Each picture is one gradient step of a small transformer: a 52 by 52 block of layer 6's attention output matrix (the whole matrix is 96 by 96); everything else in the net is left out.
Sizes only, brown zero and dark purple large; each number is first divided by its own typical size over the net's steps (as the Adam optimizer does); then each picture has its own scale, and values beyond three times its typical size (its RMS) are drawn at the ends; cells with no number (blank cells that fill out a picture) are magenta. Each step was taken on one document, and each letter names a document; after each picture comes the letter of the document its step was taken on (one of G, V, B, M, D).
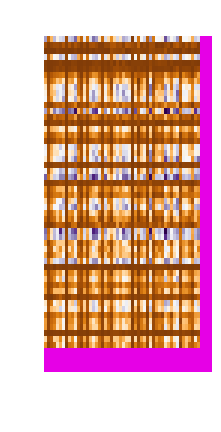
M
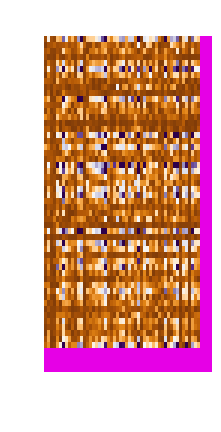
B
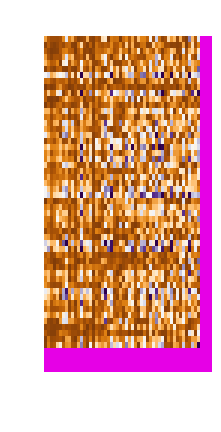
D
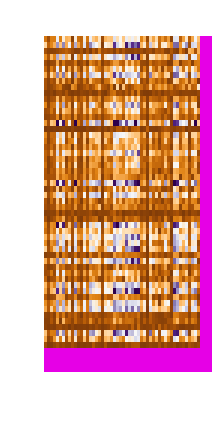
M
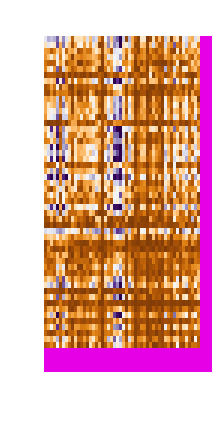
M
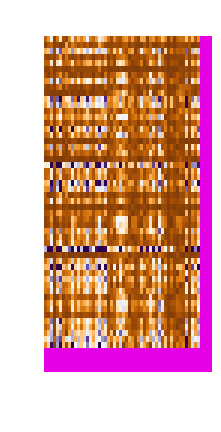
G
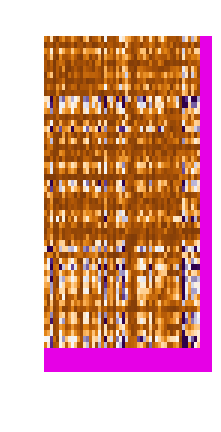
G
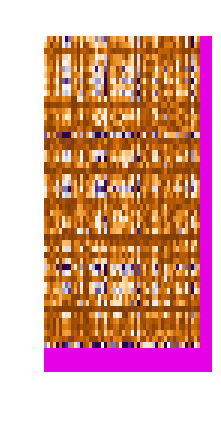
B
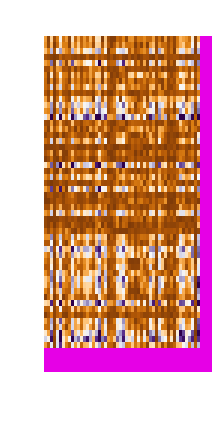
G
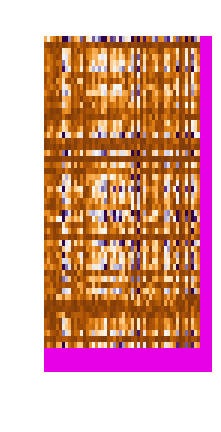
B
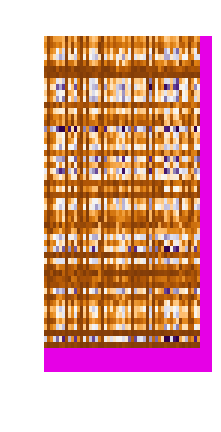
M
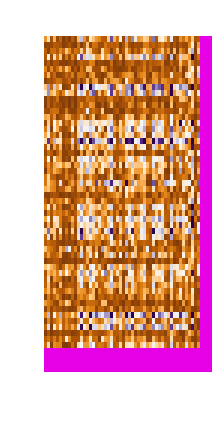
D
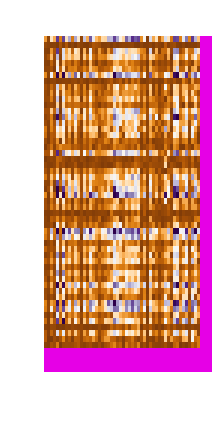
M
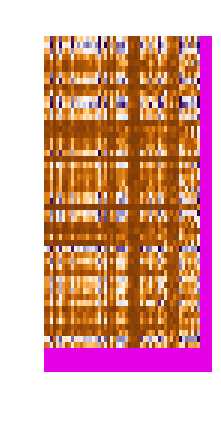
G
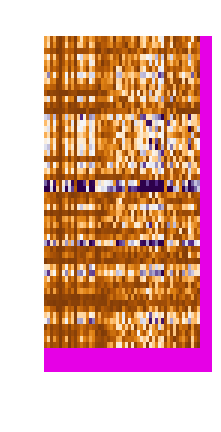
D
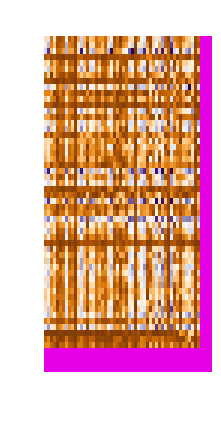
D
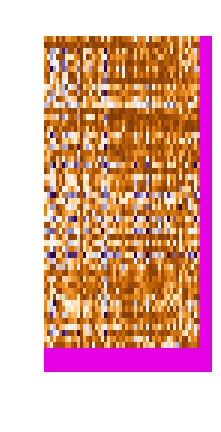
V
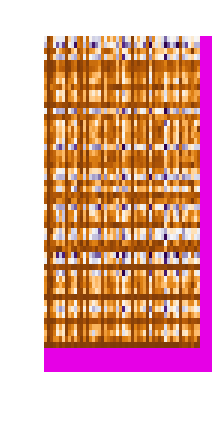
M
